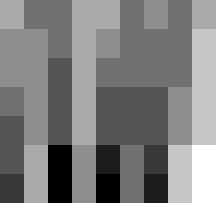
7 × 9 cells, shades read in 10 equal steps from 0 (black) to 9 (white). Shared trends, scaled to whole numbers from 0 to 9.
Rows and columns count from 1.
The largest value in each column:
6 6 4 6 6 4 5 7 9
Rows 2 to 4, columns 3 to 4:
4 6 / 3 6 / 3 6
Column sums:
28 36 17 40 22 26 22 36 52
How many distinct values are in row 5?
4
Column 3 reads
4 4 3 3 3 0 0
